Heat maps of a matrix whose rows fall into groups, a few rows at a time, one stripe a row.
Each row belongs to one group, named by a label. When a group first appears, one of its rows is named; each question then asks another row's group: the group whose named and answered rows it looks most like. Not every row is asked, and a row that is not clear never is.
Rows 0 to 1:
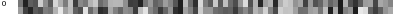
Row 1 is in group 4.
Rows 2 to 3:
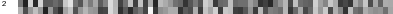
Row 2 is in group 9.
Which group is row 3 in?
9
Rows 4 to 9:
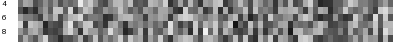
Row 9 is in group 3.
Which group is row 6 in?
3
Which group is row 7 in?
9
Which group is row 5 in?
4
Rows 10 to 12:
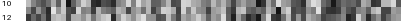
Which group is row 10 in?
3
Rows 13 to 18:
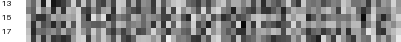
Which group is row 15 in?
4
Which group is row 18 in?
9
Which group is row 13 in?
9
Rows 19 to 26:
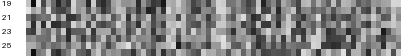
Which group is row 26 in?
9
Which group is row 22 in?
9
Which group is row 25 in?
3
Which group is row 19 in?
9
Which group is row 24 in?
3
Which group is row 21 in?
3
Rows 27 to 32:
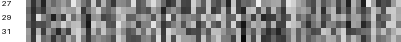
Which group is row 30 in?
4
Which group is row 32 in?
9
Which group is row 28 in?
4
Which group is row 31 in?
9
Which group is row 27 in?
4
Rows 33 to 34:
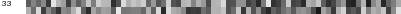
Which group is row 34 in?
9
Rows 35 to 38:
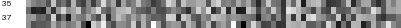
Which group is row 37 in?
3
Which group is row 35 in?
3
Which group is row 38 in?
4
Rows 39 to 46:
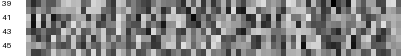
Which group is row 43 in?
4
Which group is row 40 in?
4
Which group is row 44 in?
3
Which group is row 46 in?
4
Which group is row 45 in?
3
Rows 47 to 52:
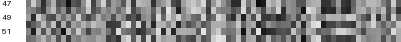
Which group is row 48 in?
3
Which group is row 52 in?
3
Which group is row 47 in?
3
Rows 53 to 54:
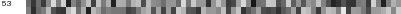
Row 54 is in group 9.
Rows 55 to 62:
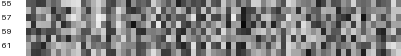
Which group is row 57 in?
4
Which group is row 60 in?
3
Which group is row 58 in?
9
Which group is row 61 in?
4
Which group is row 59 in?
4
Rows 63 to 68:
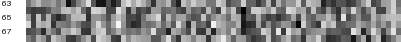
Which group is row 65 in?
9
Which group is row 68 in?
3
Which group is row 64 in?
4
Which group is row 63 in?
3
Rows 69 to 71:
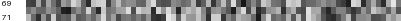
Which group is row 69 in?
4
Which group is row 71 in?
3
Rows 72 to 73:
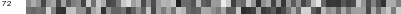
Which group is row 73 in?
9
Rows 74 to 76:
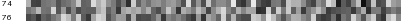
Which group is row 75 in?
3
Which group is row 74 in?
4
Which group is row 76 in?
4
